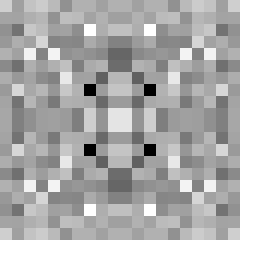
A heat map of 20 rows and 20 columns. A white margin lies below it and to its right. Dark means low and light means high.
No row or column stands out. The centre is the ninth with the lowest average. It mirrors both left to right and top to bottom. Values change most from cell to cell in the centre. No overall slope runs across the table.
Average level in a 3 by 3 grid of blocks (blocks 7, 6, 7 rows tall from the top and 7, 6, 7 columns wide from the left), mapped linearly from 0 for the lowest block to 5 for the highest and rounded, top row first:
5 3 5 | 3 0 3 | 5 3 5
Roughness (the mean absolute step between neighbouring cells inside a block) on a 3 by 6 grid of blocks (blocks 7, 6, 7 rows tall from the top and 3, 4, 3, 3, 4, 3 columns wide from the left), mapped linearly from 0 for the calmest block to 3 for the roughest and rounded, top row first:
111111
103301
111111
